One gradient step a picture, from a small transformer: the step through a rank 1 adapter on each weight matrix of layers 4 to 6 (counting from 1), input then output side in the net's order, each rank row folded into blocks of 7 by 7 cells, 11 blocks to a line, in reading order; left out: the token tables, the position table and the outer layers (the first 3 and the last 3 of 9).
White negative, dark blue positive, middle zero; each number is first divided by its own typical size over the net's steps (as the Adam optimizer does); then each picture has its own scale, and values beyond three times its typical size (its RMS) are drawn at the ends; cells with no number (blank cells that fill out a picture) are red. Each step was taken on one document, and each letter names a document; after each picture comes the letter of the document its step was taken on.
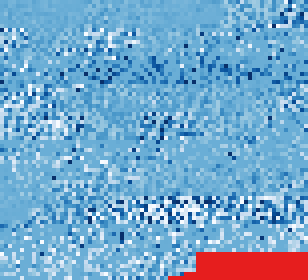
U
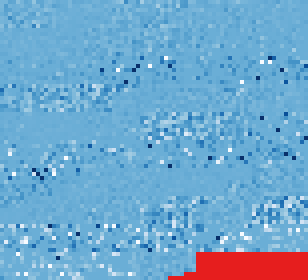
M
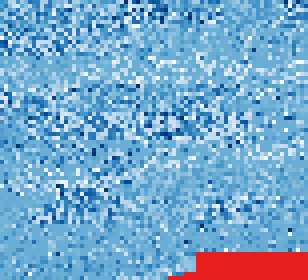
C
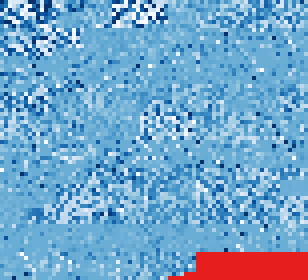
C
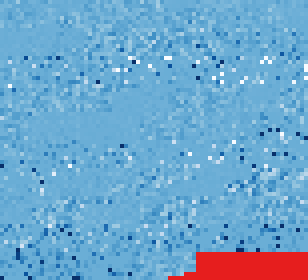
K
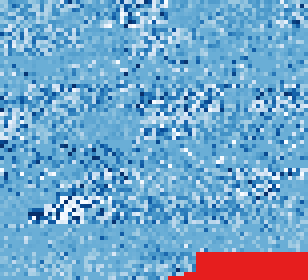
C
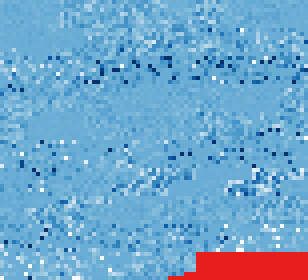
K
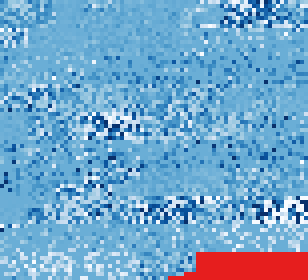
C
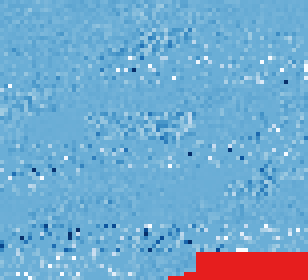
M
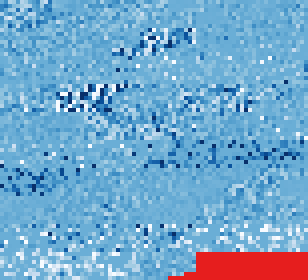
M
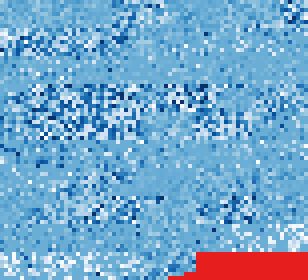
U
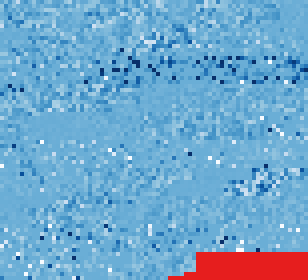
K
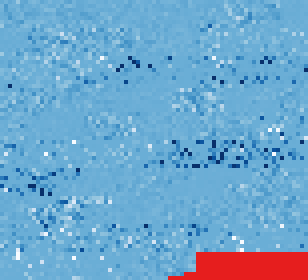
K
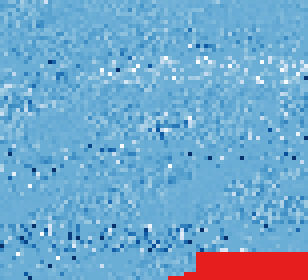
M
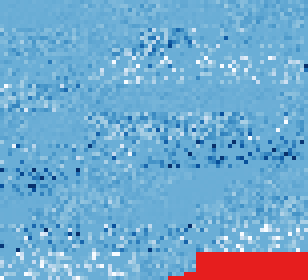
M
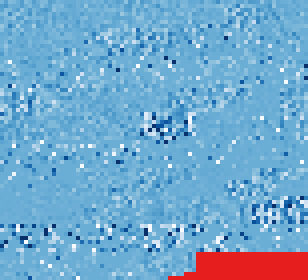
M
